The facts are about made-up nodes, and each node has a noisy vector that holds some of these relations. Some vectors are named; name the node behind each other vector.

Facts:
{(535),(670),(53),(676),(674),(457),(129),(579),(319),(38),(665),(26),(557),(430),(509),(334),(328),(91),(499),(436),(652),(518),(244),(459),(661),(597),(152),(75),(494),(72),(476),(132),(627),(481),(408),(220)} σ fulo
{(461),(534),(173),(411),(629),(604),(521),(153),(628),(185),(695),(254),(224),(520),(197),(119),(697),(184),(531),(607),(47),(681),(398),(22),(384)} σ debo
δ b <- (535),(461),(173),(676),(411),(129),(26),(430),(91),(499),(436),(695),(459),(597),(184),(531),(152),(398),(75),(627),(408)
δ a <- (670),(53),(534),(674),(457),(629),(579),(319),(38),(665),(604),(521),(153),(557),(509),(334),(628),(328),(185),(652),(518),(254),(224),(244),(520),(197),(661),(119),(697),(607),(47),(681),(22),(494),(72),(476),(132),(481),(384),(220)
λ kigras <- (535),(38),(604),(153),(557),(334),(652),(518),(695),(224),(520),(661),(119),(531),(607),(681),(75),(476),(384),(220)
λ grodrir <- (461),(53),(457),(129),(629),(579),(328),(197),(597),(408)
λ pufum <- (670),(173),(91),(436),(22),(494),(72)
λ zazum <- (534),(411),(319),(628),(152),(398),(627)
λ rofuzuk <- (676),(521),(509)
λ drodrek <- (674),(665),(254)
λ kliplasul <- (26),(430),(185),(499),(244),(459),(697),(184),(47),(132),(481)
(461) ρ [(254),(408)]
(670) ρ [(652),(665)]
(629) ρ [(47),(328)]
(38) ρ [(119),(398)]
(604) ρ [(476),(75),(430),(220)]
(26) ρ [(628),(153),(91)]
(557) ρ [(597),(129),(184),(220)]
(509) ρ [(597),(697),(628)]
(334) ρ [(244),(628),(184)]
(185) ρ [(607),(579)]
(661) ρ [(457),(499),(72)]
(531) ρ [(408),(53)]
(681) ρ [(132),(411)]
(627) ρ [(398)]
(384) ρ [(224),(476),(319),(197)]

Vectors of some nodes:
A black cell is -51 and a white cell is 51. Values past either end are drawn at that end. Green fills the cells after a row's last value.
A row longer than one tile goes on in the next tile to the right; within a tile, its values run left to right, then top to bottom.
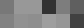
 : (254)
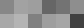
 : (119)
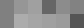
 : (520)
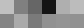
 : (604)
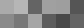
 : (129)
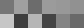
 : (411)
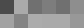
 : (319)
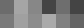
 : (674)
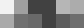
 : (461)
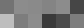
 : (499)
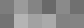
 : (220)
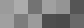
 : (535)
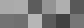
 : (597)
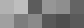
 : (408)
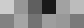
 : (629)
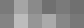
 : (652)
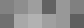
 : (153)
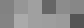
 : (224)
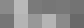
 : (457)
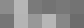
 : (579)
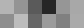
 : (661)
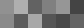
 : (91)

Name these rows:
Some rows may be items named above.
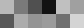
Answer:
(334)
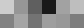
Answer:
(629)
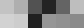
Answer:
(38)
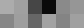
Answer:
(670)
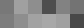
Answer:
(22)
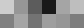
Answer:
(629)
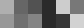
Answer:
(26)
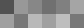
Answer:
(534)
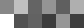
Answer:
(398)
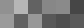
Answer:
(436)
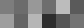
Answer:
(184)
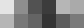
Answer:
(531)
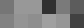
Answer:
(254)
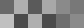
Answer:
(152)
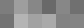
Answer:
(220)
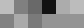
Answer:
(604)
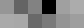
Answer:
(185)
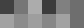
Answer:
(521)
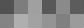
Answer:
(244)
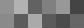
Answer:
(91)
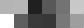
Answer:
(627)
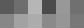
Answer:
(697)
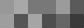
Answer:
(173)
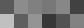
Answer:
(676)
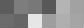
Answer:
(628)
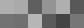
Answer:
(597)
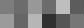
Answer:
(184)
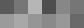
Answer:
(47)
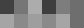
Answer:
(521)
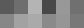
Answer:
(697)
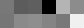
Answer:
(509)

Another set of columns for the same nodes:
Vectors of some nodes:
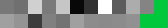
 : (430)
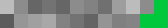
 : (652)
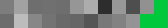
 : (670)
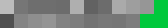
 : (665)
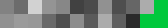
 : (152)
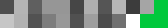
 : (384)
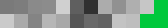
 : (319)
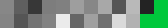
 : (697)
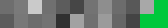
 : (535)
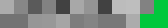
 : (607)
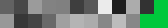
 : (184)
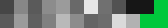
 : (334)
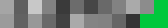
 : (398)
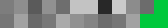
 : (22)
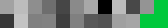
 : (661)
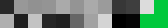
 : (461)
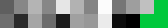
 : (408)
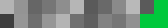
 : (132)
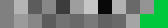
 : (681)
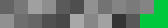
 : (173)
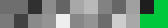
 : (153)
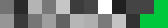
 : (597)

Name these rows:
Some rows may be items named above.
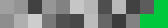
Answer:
(629)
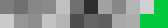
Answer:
(319)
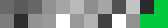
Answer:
(628)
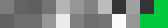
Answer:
(244)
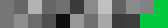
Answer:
(676)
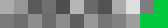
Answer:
(47)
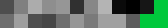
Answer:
(26)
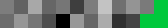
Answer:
(676)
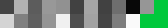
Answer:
(604)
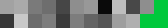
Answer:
(661)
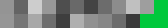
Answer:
(398)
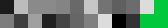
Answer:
(531)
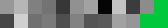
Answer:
(661)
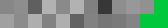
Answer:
(534)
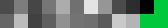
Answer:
(509)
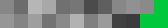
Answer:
(411)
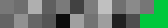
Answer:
(676)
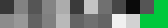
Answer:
(557)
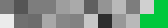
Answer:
(197)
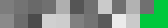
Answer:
(220)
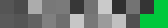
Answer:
(91)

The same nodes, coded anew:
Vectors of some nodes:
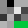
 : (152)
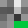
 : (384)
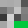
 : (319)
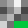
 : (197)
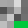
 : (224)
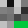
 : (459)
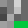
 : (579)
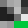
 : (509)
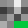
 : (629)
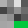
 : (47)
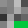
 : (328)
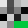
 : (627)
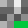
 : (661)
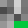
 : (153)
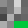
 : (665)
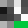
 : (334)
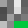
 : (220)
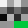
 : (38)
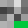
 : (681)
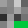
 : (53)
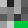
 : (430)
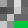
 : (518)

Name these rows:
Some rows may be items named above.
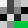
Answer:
(627)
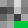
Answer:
(604)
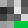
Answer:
(557)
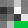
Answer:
(628)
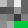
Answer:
(185)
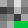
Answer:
(604)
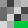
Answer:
(411)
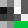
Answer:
(334)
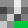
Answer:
(534)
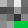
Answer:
(185)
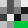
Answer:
(398)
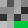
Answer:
(408)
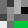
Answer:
(676)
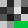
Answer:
(26)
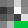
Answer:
(628)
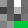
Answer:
(697)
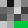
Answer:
(91)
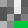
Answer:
(220)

